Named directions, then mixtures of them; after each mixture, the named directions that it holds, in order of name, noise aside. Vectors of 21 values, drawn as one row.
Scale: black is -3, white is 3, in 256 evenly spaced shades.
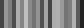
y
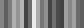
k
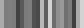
k, y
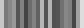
y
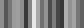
k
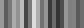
k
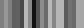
k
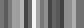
k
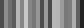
y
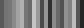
k, y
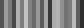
y
